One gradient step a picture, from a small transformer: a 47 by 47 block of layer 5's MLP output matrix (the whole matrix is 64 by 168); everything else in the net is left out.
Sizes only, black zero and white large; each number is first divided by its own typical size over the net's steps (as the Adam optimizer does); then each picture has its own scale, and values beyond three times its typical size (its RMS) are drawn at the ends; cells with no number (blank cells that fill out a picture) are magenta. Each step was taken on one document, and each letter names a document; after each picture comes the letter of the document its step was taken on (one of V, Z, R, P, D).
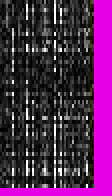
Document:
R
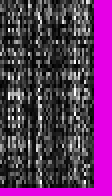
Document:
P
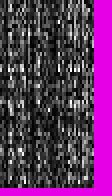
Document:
P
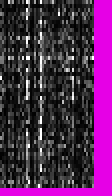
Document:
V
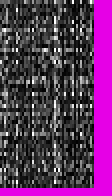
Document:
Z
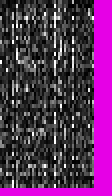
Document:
R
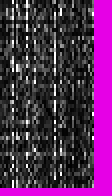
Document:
R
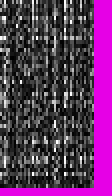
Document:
Z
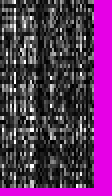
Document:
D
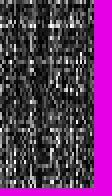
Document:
D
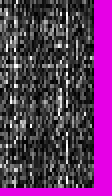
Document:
D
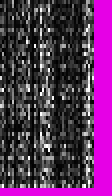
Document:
V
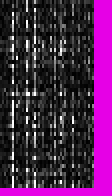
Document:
R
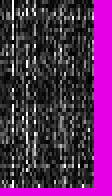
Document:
R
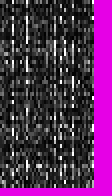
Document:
R
